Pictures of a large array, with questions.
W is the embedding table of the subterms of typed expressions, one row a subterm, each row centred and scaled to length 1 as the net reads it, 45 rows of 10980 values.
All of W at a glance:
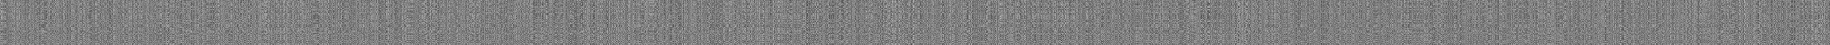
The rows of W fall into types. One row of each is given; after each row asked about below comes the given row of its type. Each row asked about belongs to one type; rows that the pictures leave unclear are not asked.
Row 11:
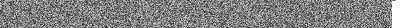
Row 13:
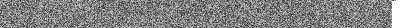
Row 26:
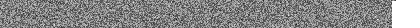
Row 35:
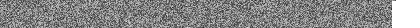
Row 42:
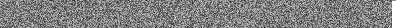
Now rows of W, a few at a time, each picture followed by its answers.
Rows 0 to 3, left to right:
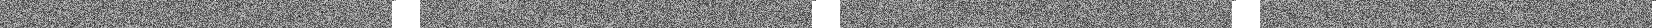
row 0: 13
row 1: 35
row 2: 13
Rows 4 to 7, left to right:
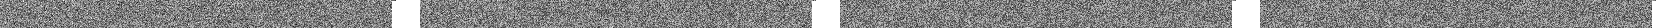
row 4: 26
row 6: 35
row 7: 35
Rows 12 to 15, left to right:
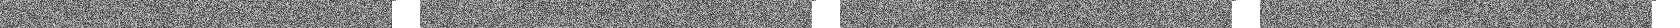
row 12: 42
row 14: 13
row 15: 11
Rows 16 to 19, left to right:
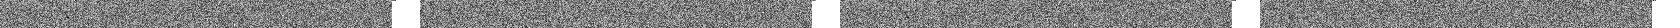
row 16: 11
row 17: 11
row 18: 11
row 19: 26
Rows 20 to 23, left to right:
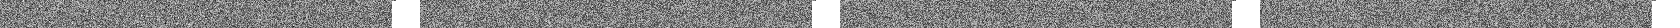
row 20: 35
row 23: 11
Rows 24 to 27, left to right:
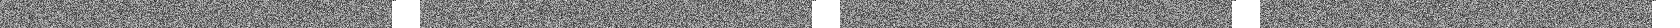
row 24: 26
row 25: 26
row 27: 42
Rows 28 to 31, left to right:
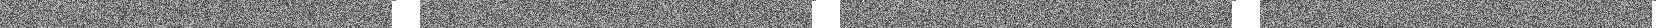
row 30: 35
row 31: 35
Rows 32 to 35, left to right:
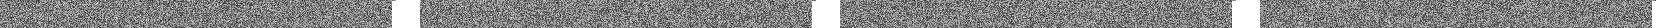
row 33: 11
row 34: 42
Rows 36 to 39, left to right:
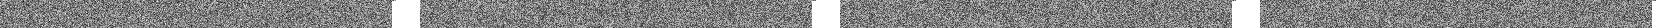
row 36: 13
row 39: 35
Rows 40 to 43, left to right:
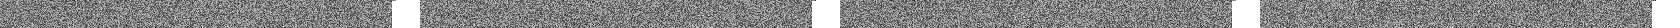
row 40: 42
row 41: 26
